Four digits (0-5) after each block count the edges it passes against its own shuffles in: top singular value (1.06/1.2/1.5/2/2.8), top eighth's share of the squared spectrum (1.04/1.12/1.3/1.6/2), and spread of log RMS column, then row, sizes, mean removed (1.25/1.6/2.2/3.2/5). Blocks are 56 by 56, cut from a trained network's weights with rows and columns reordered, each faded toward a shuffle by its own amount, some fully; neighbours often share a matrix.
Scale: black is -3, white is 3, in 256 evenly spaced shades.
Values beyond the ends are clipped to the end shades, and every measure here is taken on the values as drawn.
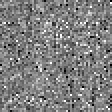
1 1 0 1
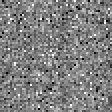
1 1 0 1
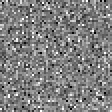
0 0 0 0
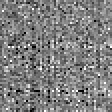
3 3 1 2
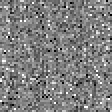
2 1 0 1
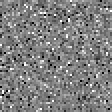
1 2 0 0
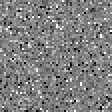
0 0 0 0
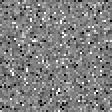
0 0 0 0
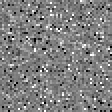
0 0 0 0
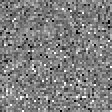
0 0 0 0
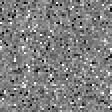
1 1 0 0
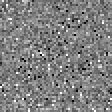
0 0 0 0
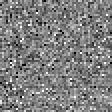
1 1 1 0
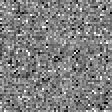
1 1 1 0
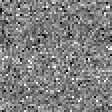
1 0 0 0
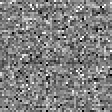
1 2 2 0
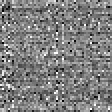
3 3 3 0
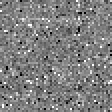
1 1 0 0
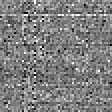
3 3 2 1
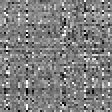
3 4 3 0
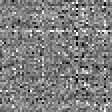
2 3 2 0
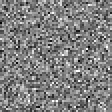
1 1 0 0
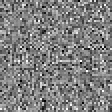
3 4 1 2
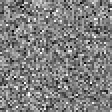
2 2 0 0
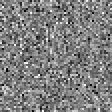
1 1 0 0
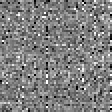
2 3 2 0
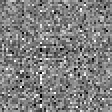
2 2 1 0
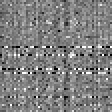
3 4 0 3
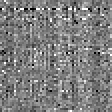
3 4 0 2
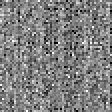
3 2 0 1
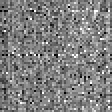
3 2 0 2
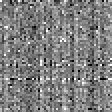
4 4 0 3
